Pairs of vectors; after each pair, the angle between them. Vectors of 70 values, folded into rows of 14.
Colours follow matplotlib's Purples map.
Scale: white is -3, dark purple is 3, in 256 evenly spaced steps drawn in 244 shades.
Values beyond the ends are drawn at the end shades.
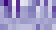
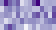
partly aligned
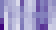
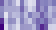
nearly parallel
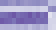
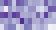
partly aligned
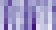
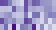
partly aligned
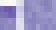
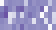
orthogonal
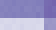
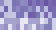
partly aligned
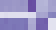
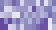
partly aligned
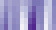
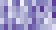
partly aligned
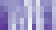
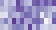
partly opposed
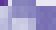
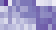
nearly parallel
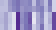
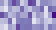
partly aligned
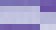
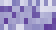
partly opposed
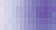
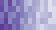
nearly opposite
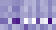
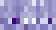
nearly parallel
